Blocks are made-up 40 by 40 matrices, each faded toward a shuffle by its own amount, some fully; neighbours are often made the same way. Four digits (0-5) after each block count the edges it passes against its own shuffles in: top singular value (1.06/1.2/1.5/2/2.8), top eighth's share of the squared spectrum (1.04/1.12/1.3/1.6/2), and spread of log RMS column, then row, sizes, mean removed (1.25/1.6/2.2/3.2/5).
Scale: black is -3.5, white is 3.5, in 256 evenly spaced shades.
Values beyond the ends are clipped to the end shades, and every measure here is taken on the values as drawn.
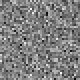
2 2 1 0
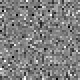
3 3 1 1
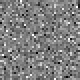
3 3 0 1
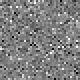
2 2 0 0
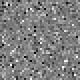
0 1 0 0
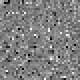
2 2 0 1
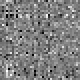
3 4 2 2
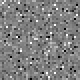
0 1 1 0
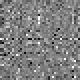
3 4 2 2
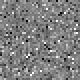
1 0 0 0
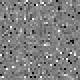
2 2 0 0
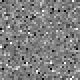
0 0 0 0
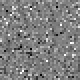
0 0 0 0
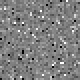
0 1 0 0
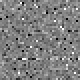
1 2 0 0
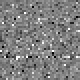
2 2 0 1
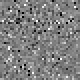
1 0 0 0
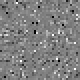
1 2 1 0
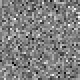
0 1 0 0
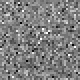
0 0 0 0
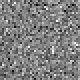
0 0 0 0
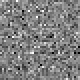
1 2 0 2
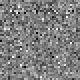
1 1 0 1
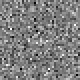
0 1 0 0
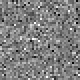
0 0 0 0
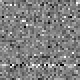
2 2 0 2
